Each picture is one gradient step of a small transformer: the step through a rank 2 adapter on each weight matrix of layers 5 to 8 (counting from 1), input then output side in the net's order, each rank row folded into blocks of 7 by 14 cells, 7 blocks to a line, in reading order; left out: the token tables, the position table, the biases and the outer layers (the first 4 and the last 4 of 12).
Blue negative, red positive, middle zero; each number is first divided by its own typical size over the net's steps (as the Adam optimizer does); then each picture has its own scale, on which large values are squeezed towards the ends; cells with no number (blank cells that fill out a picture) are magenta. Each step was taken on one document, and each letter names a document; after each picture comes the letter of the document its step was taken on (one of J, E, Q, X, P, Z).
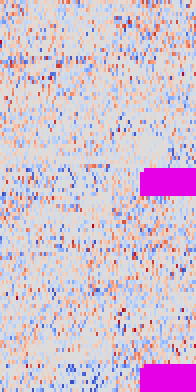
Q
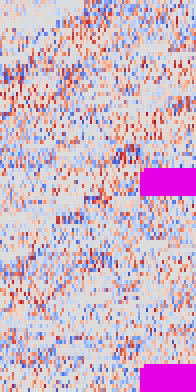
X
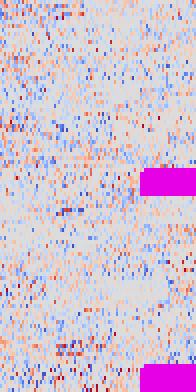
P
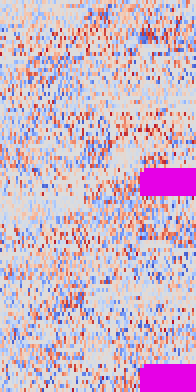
X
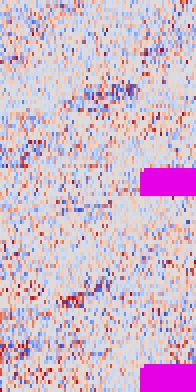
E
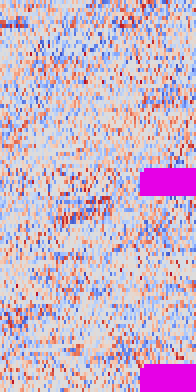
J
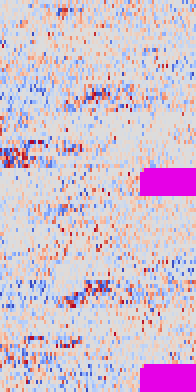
P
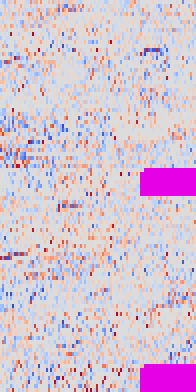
P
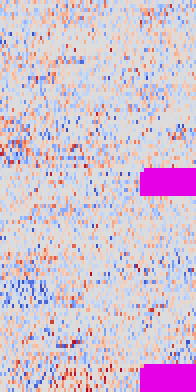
P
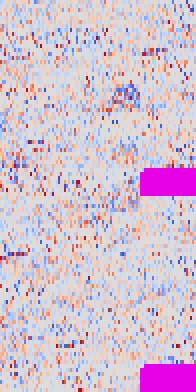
E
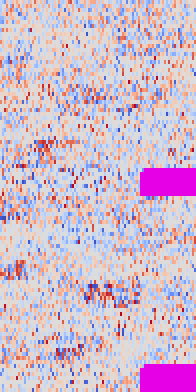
Q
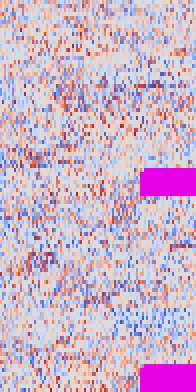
X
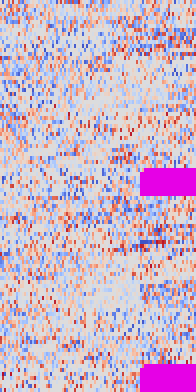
J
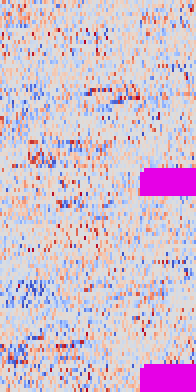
E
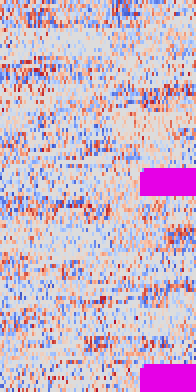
J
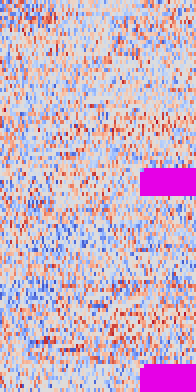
J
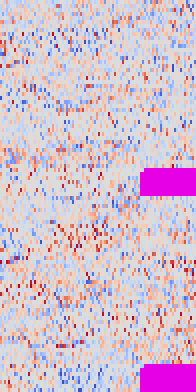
E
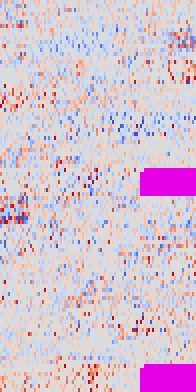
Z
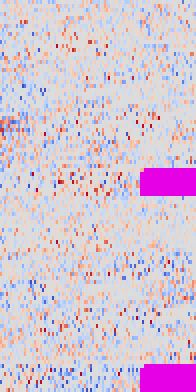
P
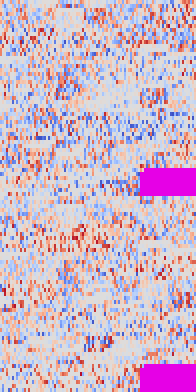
X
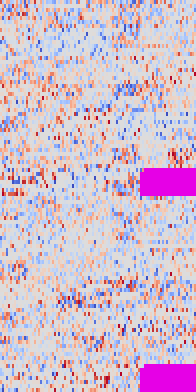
Q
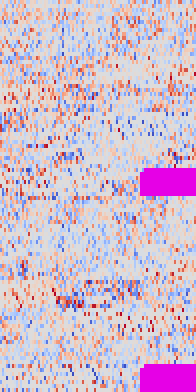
Q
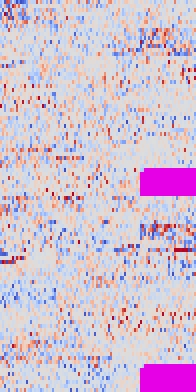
Z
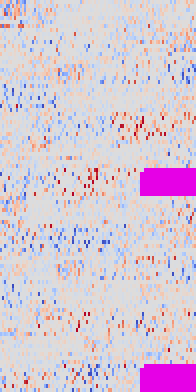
Z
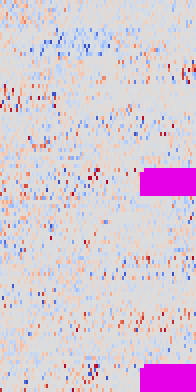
Z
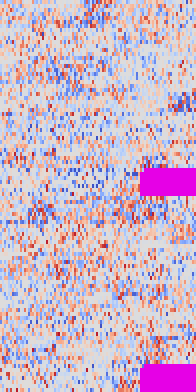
X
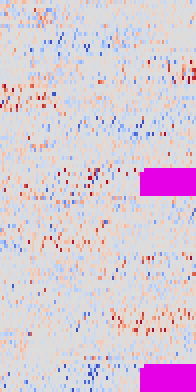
Z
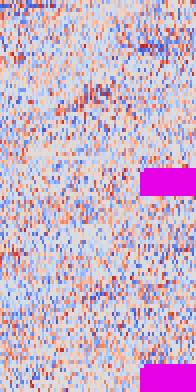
J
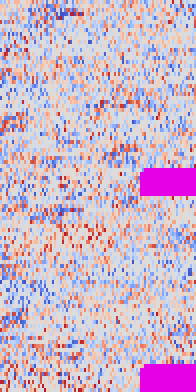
E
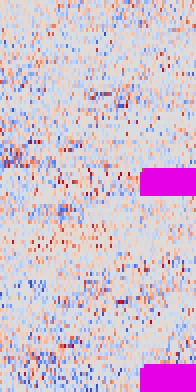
P
